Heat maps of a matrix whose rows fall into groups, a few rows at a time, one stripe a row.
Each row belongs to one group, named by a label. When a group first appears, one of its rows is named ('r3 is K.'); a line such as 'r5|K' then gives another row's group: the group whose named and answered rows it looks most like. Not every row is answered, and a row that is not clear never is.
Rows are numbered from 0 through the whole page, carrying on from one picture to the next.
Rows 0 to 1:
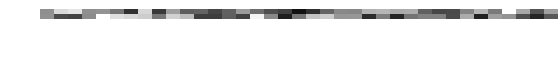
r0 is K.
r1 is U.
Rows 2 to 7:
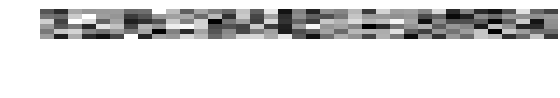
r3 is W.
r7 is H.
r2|W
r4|W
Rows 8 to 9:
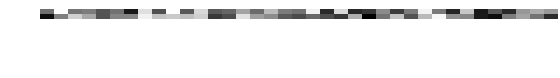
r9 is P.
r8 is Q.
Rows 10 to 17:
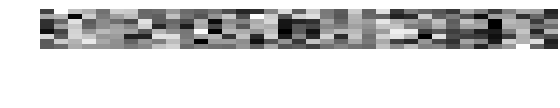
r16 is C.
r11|U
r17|W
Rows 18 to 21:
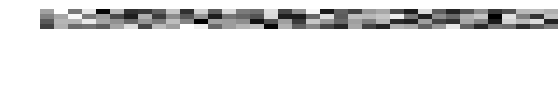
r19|K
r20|C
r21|P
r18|Q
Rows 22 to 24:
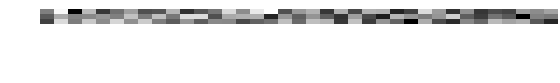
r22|Q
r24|C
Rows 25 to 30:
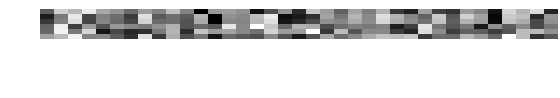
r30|K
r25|C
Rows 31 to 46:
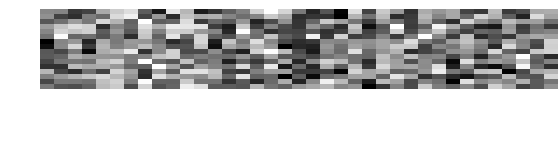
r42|W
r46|U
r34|P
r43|H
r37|K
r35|P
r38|K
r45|C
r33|C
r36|Q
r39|H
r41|C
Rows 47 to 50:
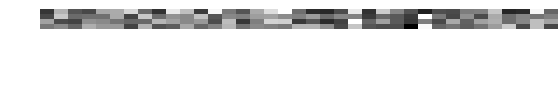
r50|U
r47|H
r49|H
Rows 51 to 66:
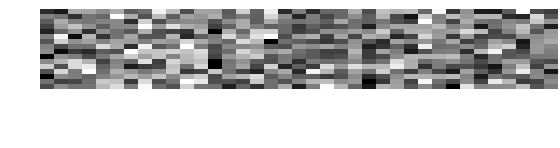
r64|P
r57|P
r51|W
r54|P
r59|H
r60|P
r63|C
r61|P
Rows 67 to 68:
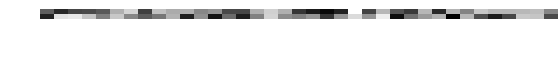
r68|Q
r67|H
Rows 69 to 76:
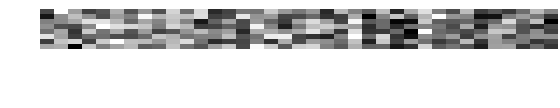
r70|P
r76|U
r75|C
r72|U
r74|H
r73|U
